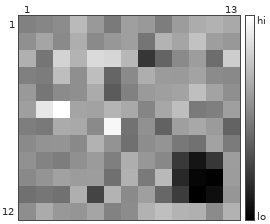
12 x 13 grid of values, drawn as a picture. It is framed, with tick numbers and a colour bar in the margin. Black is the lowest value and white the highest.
Neither half mirrors the other. The bottom right is the ninth with the lowest average. An odd patch, lower than its surroundings, sits in the bottom right.
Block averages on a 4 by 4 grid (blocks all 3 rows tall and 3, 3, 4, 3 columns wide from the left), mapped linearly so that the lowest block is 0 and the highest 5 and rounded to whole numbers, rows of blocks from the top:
4 5 3 5 | 5 4 4 4 | 3 4 2 2 | 3 3 3 0
